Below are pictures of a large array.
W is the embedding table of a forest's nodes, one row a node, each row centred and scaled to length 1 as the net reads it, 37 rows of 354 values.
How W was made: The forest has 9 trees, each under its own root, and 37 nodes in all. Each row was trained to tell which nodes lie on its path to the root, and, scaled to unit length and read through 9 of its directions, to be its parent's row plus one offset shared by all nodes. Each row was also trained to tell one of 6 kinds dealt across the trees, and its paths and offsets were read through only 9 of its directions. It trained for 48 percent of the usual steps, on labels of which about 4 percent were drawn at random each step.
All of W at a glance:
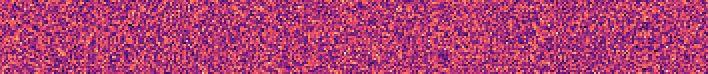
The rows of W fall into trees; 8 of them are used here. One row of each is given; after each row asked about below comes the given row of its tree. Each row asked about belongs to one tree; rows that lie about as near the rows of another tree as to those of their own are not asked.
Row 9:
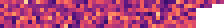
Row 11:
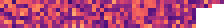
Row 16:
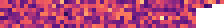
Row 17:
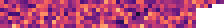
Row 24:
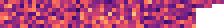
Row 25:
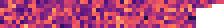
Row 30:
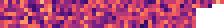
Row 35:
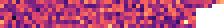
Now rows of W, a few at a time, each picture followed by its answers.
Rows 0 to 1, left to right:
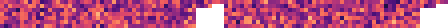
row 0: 11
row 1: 9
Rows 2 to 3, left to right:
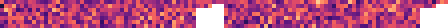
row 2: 25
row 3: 30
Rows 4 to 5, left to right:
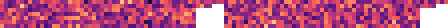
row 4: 35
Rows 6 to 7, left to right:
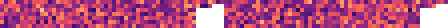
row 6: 9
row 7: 25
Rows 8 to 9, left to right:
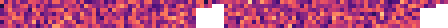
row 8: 24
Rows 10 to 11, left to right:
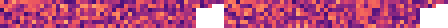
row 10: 11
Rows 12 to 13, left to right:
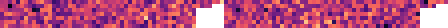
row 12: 30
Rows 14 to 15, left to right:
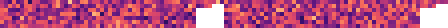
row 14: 25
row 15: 25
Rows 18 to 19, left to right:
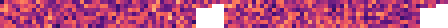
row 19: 24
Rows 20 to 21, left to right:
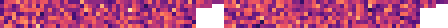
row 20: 24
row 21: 24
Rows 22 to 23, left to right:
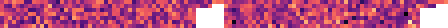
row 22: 30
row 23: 16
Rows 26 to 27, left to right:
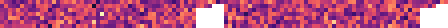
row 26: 17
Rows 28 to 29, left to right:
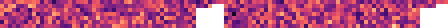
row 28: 11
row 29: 16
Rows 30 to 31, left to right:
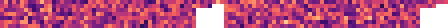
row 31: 11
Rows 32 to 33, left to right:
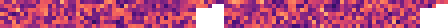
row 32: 17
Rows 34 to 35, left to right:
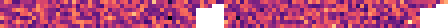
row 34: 17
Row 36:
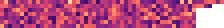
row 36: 16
